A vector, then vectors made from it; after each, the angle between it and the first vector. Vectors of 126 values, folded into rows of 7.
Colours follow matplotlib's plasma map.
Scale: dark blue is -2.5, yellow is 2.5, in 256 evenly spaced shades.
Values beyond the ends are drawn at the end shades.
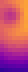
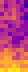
nearly opposite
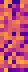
orthogonal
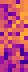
partly aligned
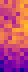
nearly parallel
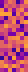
orthogonal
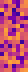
orthogonal
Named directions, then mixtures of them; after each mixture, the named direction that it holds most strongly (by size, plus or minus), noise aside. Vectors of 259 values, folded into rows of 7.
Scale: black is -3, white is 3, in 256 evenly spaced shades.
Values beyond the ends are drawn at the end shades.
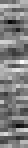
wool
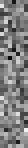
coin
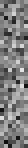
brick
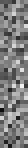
brick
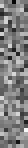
coin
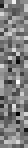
coin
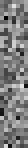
brick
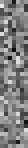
coin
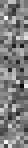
brick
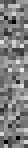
brick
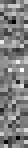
brick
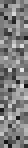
brick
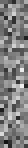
brick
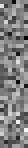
brick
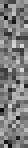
brick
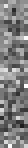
brick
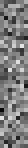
brick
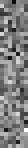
coin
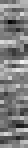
wool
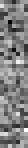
coin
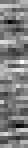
wool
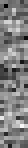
wool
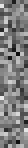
coin
